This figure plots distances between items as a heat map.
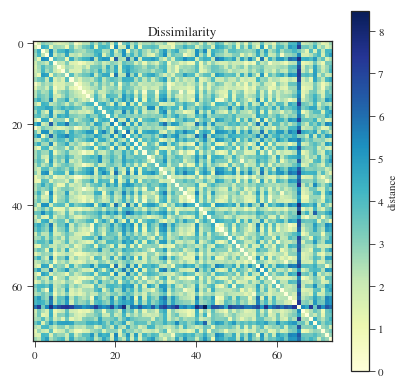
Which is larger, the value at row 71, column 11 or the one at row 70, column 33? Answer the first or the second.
the second
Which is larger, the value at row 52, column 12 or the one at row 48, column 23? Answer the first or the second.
the second
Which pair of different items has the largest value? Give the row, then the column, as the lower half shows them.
65, 42
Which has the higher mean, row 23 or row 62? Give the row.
23
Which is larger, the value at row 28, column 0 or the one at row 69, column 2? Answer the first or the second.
the first
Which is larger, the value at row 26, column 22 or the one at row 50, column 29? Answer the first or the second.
the second
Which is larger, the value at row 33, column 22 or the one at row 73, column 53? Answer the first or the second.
the second
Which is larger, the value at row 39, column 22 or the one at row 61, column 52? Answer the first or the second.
the first
